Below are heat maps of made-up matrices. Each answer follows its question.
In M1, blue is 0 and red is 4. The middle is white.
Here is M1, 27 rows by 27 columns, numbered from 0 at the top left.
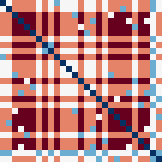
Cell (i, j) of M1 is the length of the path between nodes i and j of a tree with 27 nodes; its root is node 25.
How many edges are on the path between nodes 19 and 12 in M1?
3
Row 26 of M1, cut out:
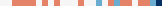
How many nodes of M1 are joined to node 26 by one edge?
3
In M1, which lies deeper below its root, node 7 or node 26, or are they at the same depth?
node 7
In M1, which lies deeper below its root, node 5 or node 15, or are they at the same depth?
node 5
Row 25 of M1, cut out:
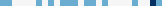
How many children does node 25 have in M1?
12
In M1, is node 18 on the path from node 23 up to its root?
no
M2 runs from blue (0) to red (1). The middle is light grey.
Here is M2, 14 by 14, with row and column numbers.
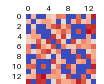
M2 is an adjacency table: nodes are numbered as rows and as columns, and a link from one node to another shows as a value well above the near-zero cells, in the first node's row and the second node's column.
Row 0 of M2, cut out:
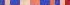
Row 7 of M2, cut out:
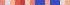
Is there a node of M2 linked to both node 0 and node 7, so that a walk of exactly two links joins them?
yes
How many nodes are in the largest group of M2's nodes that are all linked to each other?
6
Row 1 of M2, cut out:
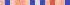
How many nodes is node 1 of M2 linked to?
10
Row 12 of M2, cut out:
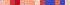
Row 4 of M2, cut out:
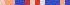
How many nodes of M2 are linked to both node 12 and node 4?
7
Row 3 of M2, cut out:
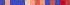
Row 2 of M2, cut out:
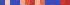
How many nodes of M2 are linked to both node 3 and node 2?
7
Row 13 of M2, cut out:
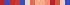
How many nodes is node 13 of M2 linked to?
11
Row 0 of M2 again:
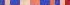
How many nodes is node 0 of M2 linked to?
8
